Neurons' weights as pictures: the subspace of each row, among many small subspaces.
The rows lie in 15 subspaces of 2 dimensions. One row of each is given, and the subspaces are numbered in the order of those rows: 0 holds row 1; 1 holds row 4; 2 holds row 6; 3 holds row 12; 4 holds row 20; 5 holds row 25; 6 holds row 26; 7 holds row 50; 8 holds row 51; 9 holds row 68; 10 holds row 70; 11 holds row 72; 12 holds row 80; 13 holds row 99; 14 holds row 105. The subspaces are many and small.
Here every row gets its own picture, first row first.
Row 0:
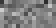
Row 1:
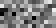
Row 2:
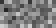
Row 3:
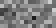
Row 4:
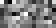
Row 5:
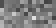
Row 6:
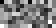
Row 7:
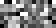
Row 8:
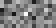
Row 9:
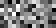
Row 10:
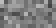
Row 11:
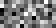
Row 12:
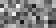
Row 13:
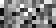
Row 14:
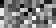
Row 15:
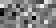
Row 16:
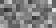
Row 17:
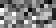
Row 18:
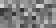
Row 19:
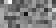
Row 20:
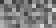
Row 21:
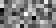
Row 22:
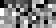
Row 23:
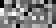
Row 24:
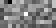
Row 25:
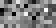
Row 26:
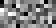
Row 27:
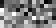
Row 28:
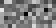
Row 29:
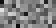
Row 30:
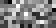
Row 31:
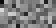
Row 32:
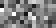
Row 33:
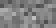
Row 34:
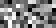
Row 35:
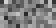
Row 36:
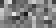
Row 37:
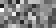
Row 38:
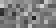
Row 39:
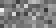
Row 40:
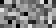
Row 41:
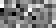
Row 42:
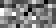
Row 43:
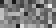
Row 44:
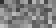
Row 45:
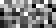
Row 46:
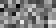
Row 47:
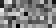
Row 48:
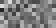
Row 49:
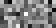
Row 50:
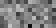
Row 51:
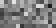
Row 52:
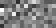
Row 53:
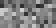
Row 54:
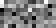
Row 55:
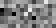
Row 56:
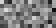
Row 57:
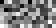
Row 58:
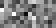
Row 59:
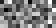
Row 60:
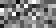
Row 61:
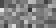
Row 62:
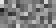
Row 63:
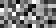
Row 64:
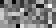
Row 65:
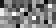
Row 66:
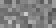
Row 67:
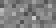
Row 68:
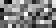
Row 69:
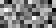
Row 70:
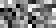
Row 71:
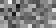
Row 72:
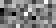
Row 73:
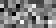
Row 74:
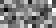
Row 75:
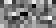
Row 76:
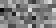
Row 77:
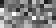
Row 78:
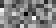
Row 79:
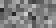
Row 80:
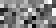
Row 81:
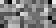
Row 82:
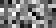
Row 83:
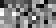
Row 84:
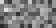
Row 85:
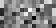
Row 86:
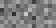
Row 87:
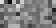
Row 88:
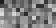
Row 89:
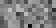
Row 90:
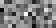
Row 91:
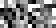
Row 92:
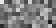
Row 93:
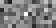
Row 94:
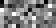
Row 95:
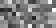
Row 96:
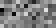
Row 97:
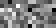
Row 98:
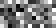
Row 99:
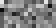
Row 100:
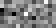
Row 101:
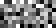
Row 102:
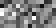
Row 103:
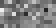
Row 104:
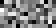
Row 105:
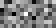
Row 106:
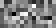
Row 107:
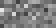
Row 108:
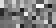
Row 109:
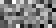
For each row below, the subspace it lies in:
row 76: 11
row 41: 10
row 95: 11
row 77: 2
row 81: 3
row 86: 14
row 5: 2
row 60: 5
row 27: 2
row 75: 3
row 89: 7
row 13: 12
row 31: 6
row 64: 8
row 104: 6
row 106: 3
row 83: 4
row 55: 11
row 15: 4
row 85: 12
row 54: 13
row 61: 13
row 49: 11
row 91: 10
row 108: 8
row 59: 0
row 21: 7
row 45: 4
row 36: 1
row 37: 1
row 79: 1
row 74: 12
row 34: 10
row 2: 12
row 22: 4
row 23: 10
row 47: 10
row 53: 8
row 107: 5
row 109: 8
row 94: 13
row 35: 13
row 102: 4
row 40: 6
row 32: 1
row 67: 7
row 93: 9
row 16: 0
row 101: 8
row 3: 0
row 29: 6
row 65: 0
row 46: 3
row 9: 14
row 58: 1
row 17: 2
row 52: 5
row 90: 9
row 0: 13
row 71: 14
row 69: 0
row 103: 5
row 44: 2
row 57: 12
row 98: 7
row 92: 2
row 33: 8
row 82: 9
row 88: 4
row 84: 12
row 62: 6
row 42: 11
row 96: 5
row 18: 8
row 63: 14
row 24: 9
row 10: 13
